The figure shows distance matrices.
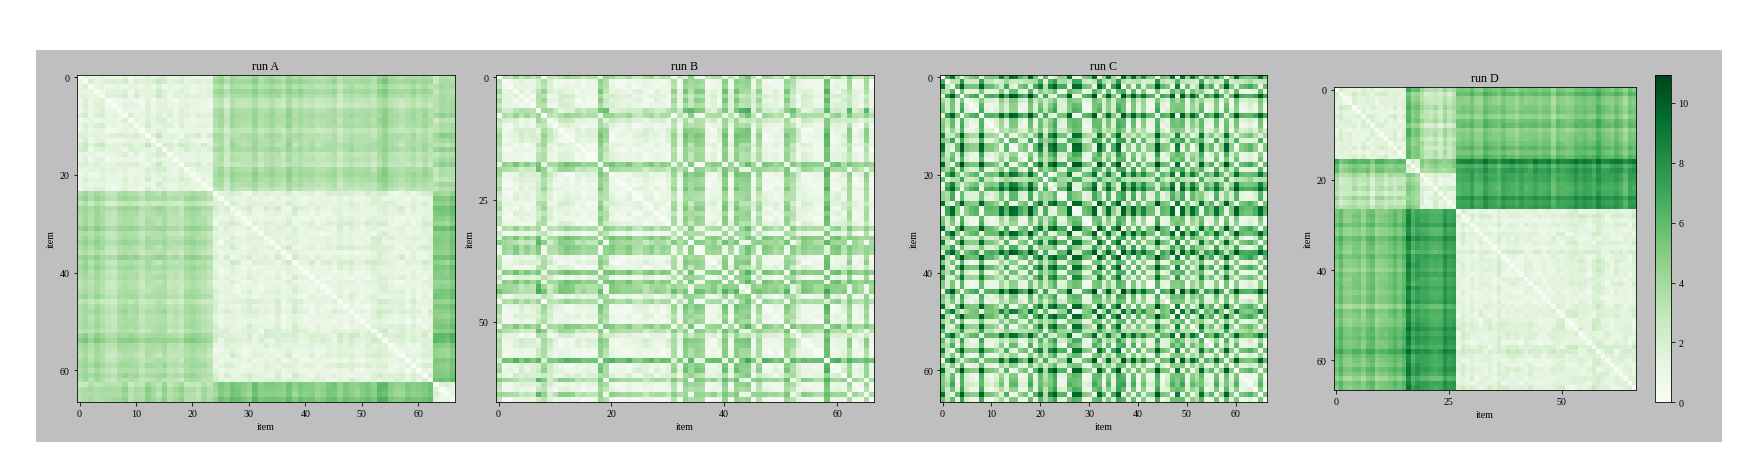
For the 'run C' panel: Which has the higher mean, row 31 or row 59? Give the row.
31
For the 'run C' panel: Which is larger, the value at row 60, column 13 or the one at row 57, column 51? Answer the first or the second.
the first
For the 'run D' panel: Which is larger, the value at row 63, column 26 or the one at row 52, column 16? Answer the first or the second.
the second
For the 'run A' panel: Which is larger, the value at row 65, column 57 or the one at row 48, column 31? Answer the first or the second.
the first
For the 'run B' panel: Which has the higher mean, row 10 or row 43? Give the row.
43
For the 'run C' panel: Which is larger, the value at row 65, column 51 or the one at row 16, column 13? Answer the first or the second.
the second
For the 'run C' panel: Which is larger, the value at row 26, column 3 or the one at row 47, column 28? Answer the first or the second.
the second
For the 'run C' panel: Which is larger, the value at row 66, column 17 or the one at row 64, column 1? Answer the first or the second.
the second
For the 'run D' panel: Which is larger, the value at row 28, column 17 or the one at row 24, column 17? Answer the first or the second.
the first
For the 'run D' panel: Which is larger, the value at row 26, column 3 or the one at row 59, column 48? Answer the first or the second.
the first
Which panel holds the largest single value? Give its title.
run C
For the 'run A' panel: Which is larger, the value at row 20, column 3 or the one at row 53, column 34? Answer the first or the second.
the second
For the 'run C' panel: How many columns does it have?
67
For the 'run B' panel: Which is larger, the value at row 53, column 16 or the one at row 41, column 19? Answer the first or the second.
the second
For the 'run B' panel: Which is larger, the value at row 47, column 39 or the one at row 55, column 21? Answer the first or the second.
the first
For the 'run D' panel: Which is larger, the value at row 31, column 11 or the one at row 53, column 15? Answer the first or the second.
the second
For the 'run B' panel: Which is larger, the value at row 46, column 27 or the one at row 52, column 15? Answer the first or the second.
the first
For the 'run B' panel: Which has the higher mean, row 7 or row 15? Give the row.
7
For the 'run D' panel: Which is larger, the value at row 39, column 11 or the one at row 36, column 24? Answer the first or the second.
the second
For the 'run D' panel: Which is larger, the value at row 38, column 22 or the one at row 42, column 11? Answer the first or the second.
the first
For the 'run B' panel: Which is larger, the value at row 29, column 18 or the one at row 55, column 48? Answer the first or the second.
the first
